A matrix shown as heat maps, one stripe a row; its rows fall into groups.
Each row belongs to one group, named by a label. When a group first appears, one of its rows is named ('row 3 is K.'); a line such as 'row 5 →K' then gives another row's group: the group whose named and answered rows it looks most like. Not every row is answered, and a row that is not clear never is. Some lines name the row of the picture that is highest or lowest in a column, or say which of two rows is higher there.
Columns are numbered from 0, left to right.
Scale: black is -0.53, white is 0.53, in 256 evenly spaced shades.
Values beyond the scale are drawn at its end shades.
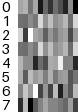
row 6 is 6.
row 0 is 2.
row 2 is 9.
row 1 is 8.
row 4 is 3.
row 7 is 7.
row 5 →9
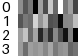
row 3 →9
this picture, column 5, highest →1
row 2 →2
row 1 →6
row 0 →3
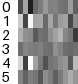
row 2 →3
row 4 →9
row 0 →7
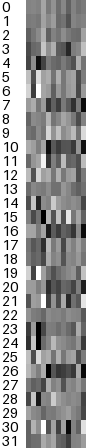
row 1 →6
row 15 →3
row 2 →6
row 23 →7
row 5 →9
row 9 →8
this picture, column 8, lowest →30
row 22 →3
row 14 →7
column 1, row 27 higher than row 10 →No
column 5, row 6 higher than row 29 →No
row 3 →6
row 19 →9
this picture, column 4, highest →9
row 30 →6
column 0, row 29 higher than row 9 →Yes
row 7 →2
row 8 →8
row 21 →6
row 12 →9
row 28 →7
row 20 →2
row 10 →2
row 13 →8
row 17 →3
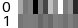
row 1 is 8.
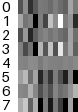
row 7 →2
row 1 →3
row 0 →7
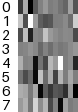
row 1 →9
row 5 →3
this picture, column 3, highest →7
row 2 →7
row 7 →6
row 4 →3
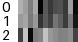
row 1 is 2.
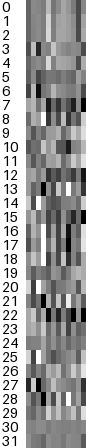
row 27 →7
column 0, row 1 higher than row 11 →No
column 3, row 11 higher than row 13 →Yes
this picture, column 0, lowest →27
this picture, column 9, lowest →22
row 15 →2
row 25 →9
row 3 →7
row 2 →8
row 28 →3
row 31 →3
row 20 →9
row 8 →6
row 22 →2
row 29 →8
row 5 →7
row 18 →6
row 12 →2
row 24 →6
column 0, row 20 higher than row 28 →Yes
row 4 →8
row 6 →7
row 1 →8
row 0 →8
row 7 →2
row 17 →6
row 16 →6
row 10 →6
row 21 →3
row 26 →8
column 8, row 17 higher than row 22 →No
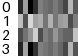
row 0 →7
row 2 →6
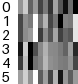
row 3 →7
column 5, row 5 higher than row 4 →No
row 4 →7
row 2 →6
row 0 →2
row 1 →6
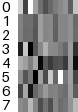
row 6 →7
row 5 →3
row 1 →3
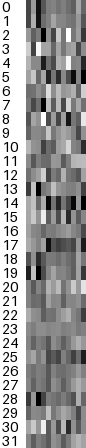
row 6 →8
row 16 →3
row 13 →7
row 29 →8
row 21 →3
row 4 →3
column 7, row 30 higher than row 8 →Yes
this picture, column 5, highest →13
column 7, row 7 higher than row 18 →No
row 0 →7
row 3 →9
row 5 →2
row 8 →6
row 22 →3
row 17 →2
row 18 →7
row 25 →2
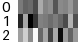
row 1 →7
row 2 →6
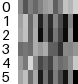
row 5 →2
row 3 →6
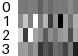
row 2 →9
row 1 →6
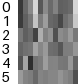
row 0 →6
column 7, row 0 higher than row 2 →Yes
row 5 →3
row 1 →6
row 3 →6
